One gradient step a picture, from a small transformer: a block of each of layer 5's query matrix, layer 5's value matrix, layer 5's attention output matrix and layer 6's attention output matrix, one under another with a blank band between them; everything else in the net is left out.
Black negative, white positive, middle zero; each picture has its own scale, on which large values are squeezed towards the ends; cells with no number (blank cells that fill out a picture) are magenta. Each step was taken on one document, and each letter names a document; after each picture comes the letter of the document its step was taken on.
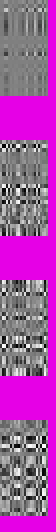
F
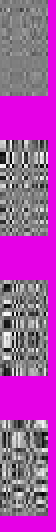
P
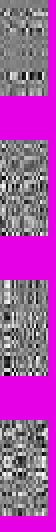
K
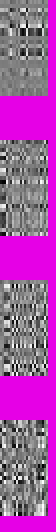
K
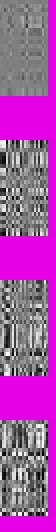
K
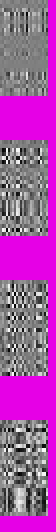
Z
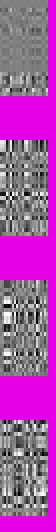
P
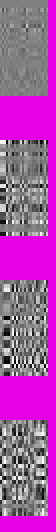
K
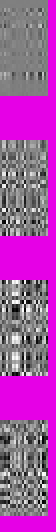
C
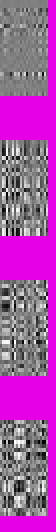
Z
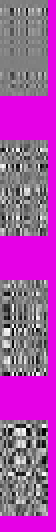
Z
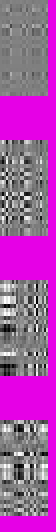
P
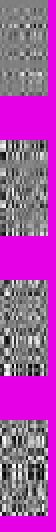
K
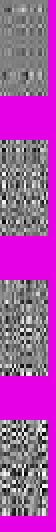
C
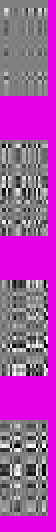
F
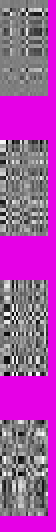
K
